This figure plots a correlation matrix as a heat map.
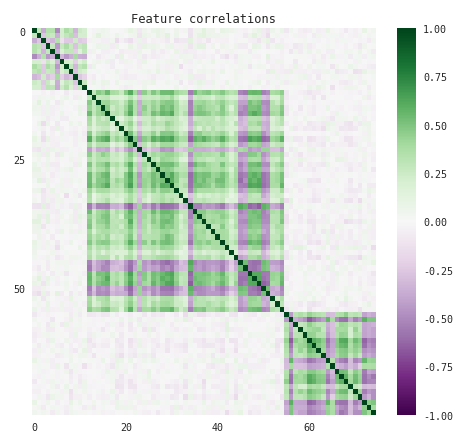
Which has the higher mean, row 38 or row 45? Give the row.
38
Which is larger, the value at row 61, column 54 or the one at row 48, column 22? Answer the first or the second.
the second
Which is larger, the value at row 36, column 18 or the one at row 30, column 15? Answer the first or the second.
the second
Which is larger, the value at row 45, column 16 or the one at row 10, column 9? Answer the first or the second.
the second
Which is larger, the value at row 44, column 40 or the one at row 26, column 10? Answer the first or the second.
the first
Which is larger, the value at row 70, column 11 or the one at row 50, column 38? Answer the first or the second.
the first
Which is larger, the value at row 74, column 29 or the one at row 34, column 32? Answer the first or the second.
the first
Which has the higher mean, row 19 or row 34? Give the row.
19
